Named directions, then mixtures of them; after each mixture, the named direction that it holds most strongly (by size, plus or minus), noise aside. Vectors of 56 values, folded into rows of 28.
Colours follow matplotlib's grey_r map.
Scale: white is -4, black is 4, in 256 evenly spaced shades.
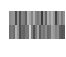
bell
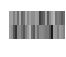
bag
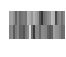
bell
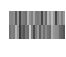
bell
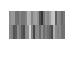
bag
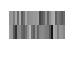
bag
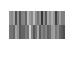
bell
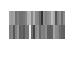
bell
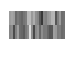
bell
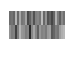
bell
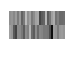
bag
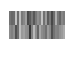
bell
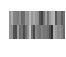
bag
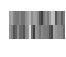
bag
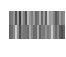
bell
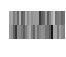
bag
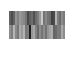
bell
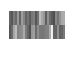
bag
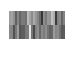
bell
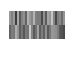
bell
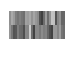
bag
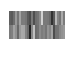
bell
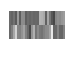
bag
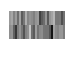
bag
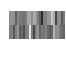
bell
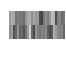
bag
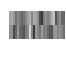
bag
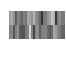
bell
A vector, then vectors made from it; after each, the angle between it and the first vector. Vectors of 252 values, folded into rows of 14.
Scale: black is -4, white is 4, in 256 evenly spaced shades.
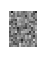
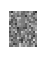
nearly parallel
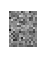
orthogonal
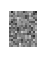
nearly parallel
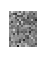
orthogonal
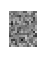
partly aligned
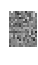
partly opposed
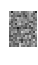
nearly parallel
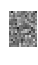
nearly parallel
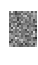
partly opposed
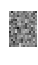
nearly parallel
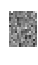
nearly opposite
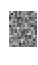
nearly opposite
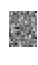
partly aligned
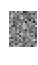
orthogonal
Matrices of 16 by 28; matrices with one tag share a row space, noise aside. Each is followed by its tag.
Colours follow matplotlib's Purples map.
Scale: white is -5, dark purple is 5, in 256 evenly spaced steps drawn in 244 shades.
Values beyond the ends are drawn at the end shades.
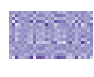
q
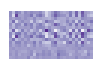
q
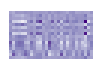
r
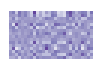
q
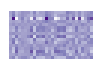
q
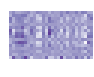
r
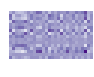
r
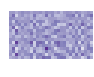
q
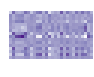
r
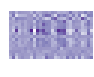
q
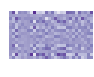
q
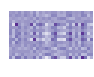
q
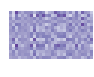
q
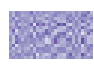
q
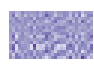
q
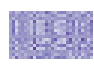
q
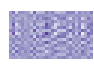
q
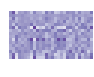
q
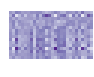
q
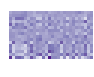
r
